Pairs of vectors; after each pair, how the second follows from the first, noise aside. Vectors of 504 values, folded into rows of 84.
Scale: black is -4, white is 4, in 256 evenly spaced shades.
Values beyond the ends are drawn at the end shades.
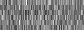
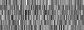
copied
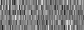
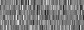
shuffled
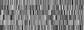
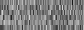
copied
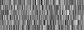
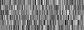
copied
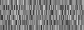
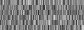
shuffled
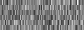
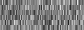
copied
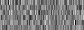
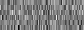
shuffled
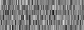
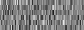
copied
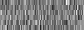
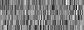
copied
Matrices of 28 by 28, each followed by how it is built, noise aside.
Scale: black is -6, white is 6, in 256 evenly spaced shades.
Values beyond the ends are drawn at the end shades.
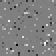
sparse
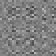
low rank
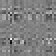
low rank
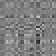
low rank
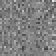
low rank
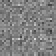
low rank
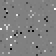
sparse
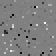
sparse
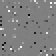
sparse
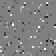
sparse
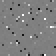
sparse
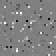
sparse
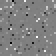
sparse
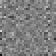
low rank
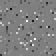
sparse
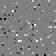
sparse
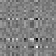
low rank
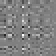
low rank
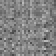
low rank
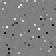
sparse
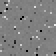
sparse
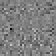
low rank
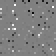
sparse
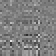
low rank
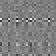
low rank
